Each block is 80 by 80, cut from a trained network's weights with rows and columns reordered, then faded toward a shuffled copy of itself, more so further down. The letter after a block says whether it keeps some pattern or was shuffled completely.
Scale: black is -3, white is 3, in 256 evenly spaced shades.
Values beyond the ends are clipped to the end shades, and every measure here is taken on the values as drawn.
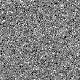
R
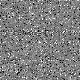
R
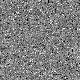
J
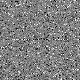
R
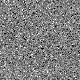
R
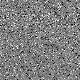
R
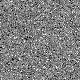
J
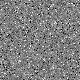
J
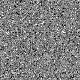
R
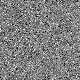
J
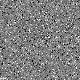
R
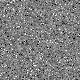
J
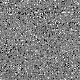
R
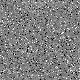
R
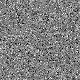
R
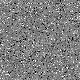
R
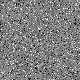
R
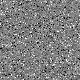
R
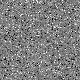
J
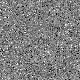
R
